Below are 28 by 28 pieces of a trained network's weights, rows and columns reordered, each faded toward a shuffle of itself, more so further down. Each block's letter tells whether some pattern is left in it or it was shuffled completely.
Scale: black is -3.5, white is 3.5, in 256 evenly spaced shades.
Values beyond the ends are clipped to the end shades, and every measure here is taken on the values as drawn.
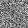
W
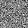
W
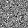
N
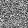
W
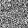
N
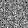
W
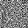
N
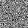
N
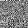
N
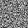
N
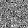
N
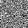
N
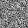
W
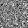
N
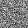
W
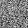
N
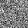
N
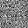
N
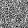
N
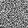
N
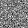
W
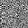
N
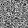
N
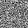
W
